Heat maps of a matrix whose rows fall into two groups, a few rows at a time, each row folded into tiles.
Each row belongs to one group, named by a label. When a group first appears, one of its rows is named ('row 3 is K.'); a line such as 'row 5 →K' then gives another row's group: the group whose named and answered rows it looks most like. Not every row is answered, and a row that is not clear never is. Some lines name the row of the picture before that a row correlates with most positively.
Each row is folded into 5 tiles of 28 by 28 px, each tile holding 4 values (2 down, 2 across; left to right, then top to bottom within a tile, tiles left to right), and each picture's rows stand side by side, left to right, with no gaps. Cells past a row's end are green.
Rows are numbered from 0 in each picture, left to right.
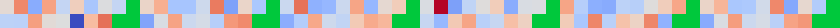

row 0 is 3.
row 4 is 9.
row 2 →3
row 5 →3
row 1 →3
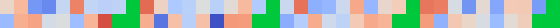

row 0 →3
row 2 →3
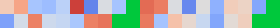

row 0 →3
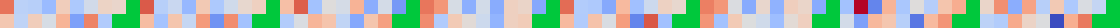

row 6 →3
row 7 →3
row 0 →9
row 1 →9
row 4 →9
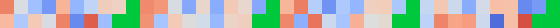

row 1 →9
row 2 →9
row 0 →9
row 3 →3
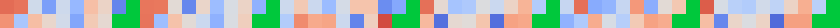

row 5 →9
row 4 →3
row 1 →9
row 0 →9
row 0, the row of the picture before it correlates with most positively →1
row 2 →3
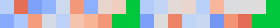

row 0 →3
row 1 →3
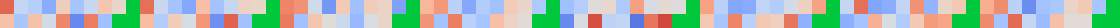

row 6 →3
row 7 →9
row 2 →9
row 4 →3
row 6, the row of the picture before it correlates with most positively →0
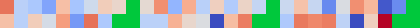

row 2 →3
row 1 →3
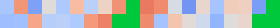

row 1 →9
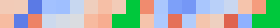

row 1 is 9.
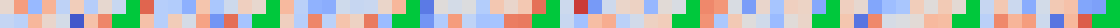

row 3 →3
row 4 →3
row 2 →9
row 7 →3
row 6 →9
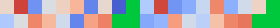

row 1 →3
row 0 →3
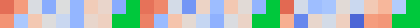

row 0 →9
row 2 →9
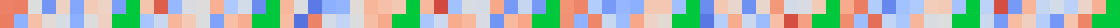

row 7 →3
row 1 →3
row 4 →9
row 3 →3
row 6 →9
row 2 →9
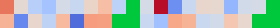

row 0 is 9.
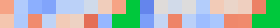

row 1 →3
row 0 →9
